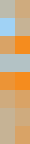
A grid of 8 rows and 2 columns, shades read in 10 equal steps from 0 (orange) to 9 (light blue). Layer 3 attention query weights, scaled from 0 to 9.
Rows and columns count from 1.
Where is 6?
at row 1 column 1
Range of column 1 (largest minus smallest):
8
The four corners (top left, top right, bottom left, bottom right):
6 4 5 3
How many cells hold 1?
1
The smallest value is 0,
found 2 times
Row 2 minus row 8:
4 2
